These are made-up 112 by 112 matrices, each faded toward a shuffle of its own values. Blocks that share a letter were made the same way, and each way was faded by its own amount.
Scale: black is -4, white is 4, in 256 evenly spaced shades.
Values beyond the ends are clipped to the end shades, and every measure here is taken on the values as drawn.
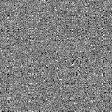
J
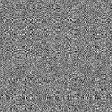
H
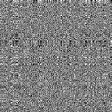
H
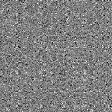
J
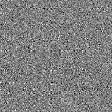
J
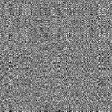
H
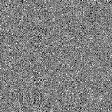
J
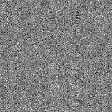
J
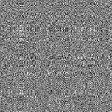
H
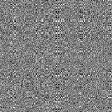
H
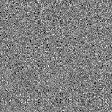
J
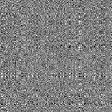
H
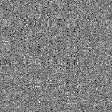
J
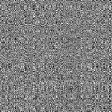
H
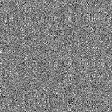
J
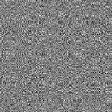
H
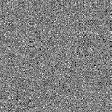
J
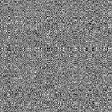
H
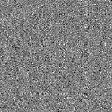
J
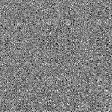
J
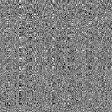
H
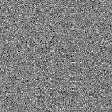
J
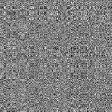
H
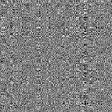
H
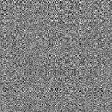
H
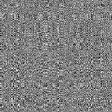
H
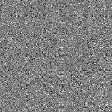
J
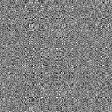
H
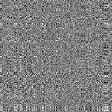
H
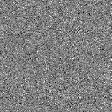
J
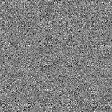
J
